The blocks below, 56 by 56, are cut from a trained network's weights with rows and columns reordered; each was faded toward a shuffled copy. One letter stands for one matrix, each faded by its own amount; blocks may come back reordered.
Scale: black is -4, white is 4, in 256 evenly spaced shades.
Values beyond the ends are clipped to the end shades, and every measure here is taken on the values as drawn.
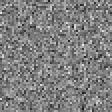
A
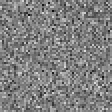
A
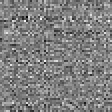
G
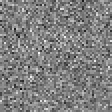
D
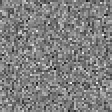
D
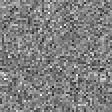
A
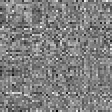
G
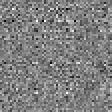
G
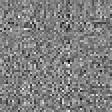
G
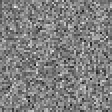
A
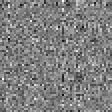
G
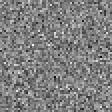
A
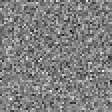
D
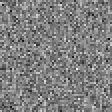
A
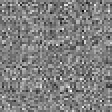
G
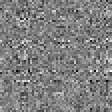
G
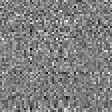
G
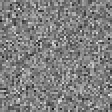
A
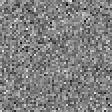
D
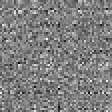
G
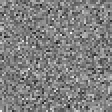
A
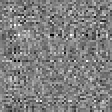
G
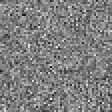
D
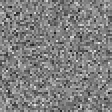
A
